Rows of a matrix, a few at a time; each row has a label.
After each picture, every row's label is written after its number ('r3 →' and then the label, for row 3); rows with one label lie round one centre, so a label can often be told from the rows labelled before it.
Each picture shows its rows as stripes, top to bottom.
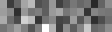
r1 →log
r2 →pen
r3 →log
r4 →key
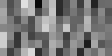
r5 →log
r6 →log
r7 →key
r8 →key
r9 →pen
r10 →pen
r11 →log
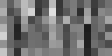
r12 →log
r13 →log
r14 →key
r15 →pen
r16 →pen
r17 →pen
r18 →pen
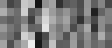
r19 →log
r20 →key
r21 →key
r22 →key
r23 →log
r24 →log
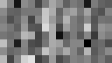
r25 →pen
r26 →key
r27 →key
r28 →key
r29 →log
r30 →pen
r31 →key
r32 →log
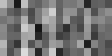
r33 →pen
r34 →key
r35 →key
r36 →log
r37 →log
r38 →pen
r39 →log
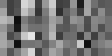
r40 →log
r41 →log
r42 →pen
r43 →pen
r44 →log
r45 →pen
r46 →log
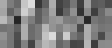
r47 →log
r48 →log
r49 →pen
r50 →key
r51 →key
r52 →key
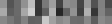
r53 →log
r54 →log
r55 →key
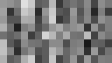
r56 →log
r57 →log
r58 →log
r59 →pen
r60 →key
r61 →pen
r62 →pen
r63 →log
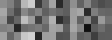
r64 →log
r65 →pen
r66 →log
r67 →pen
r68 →log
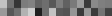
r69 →pen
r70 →log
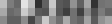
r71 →log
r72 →log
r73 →key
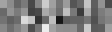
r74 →key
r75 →key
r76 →log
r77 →key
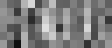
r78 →log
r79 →key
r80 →key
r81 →key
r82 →key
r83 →pen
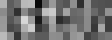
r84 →log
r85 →key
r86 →log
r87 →log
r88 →pen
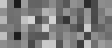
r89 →pen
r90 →key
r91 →log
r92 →key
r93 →pen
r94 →key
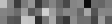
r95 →pen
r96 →key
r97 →log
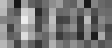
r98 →pen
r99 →log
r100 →log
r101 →log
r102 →log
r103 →pen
